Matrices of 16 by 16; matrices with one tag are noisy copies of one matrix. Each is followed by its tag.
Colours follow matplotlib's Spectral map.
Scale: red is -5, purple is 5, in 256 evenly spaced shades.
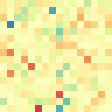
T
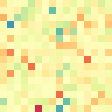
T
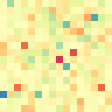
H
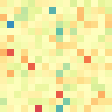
T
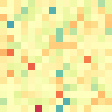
T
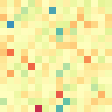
T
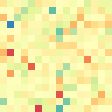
T
